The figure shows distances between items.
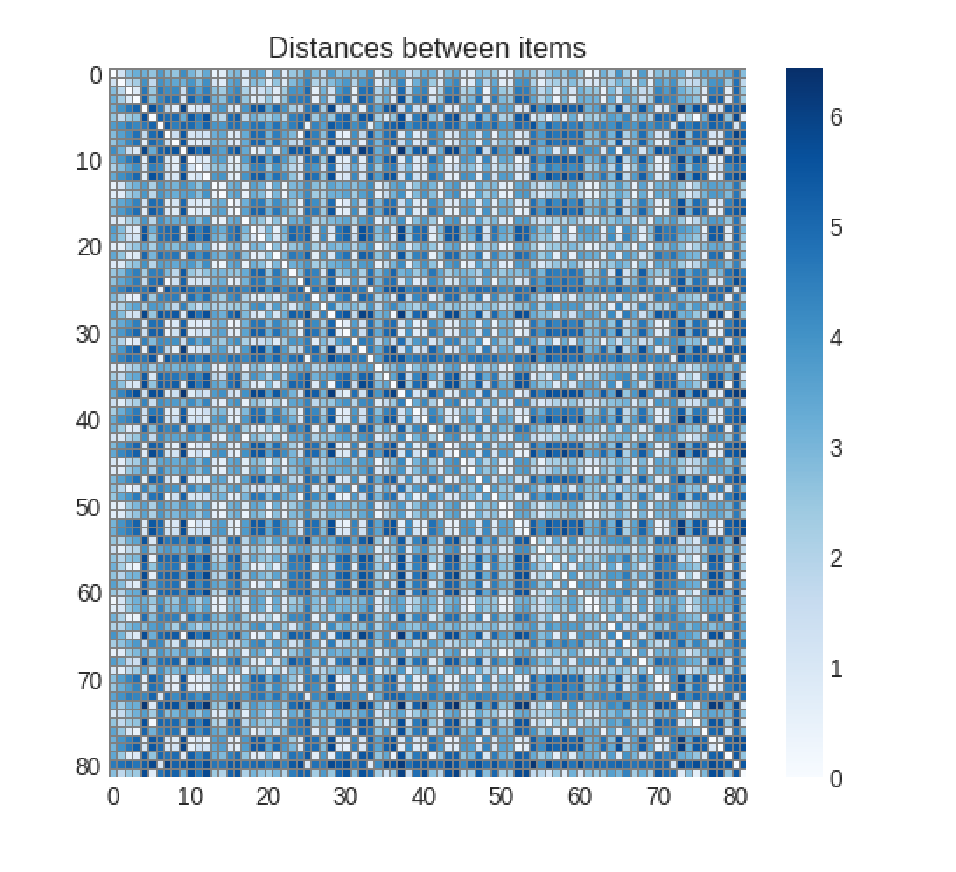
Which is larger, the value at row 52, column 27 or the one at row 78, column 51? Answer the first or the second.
the second
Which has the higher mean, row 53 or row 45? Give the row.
53
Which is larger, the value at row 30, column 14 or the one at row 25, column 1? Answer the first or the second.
the second
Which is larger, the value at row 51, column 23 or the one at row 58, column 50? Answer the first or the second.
the first
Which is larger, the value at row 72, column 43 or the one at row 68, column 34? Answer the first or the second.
the first
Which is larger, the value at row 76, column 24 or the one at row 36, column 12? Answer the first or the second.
the second
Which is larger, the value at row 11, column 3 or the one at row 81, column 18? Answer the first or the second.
the first
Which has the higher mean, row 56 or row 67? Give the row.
56
